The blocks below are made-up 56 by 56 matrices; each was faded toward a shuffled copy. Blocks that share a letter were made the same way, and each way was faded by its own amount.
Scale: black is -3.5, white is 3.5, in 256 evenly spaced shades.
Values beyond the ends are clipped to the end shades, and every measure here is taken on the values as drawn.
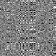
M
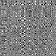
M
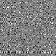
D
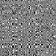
M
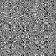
D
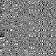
M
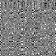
M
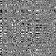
M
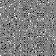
D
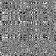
M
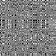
M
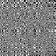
M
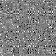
D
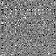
D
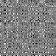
M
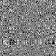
D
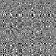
M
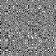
M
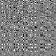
M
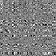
M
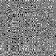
D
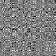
M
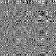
M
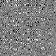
D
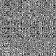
D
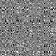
M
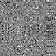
D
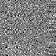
D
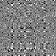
M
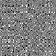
D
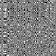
M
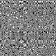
D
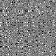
D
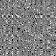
D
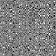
D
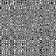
M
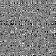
D
